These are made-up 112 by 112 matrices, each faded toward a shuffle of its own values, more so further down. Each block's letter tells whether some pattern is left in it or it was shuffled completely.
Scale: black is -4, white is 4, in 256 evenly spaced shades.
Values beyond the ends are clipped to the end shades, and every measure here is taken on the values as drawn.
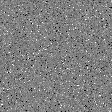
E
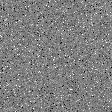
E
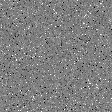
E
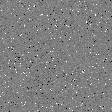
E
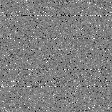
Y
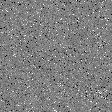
E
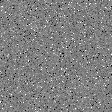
E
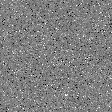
E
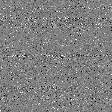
Y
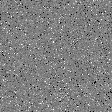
E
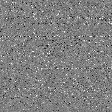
Y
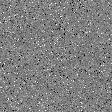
E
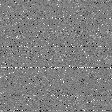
Y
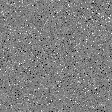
E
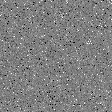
E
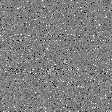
Y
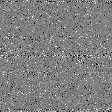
Y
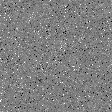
E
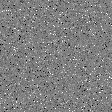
E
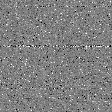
Y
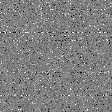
Y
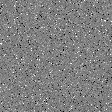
E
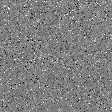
E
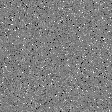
E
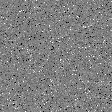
E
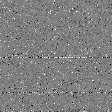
Y
